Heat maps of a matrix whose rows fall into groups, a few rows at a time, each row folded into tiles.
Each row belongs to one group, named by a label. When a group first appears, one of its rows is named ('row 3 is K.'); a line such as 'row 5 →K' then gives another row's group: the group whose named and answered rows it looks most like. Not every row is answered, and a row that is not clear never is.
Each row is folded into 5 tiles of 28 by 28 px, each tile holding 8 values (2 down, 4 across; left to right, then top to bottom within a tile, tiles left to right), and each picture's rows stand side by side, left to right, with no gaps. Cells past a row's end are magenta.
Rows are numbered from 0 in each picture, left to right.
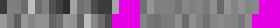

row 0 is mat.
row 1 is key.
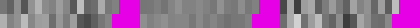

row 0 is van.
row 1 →van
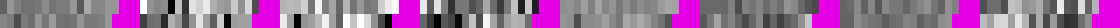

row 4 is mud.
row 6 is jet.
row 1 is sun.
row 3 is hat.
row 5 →jet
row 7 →van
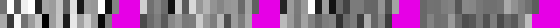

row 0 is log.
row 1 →sun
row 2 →mat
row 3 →jet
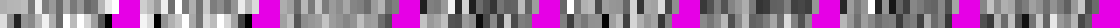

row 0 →mud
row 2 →mud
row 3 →mat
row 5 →mat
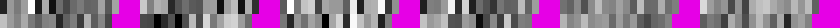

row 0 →mat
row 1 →hat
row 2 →log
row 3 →mat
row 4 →van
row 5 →sun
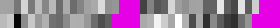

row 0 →mud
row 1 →van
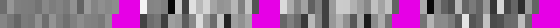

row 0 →key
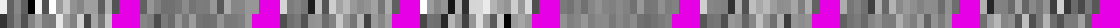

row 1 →key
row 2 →sun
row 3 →sun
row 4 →van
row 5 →sun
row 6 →sun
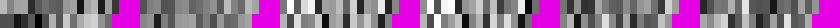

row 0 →hat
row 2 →log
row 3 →log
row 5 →mat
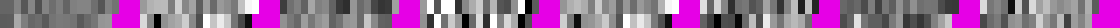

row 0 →jet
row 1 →mud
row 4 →mud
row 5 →hat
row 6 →jet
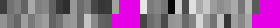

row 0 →mat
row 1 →sun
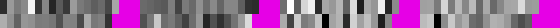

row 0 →mat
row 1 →jet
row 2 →log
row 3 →mud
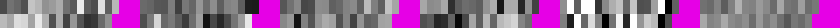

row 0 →van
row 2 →key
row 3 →hat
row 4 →log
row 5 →van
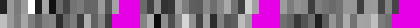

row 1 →key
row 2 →hat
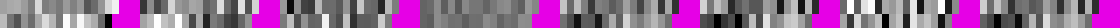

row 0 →mud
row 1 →van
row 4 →hat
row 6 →log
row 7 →hat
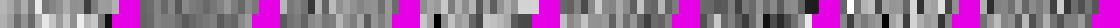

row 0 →mud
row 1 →jet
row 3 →mud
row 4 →van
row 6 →log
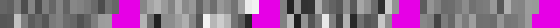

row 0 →jet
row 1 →mud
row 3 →key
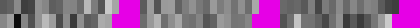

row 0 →key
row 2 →jet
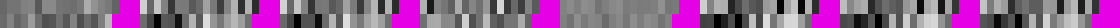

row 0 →jet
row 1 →hat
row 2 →hat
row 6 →hat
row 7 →hat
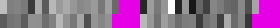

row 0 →sun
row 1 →mat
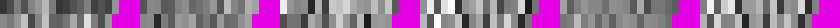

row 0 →mat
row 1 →key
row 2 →sun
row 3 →log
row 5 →log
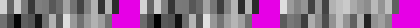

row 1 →hat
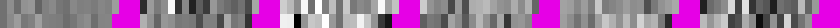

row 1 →mat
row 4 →mud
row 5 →mat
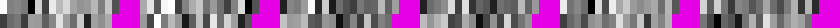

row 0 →sun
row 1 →log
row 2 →mat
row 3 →mat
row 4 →sun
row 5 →hat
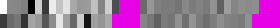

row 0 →sun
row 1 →key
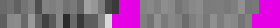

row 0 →jet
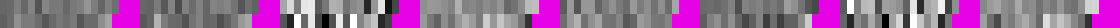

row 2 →log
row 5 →jet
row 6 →log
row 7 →mud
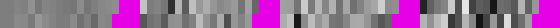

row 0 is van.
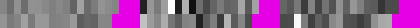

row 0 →van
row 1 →mat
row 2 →jet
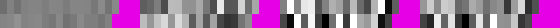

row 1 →van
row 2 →log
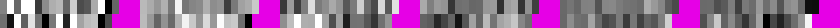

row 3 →hat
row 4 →jet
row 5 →jet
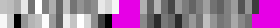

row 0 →mud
